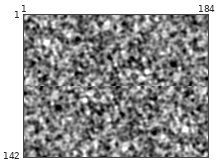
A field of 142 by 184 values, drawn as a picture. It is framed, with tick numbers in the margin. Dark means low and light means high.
No seam splits the table. The field is mottled with small blotches. No single row or column stands out from its neighbours. No overall slope runs across the table. The values follow a bell shape. It looks the same turned upside down.
